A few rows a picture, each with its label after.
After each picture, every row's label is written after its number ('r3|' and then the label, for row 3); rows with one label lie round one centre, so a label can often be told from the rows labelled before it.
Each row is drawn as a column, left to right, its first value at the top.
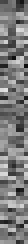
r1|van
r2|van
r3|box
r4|box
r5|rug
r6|rug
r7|van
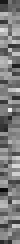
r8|rug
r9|rug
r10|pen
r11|van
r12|van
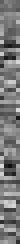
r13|van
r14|box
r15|box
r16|box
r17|pen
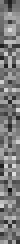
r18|box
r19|van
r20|rug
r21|van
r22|pen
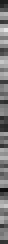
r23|rug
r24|rug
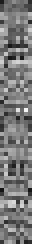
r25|rug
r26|van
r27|box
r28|box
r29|pen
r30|box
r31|pen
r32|rug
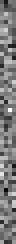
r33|van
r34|rug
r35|pen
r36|box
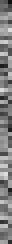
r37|van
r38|van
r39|rug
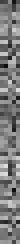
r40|van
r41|van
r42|box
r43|rug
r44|van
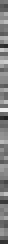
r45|pen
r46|pen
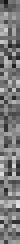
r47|van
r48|rug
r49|box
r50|van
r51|box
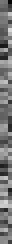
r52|box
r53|box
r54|rug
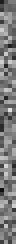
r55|rug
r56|van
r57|pen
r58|box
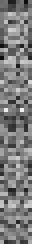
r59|box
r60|pen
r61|rug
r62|rug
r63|van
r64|pen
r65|rug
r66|box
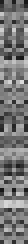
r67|rug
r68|box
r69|box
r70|rug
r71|box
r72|box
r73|rug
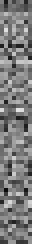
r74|pen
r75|rug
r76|box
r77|van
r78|pen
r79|pen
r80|rug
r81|box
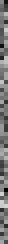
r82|box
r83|rug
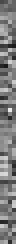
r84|van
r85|van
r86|pen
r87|box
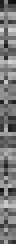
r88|rug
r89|box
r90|rug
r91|rug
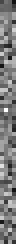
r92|van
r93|pen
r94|box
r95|rug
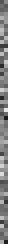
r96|van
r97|pen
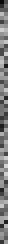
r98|rug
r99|van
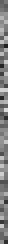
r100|van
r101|pen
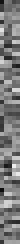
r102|rug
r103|box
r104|box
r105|van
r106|van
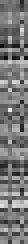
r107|box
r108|box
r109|pen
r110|box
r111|box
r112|rug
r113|box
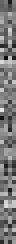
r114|pen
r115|box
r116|rug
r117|box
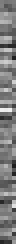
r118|pen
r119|pen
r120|pen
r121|box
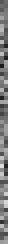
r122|van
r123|box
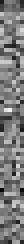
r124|rug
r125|pen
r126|pen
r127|box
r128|van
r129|rug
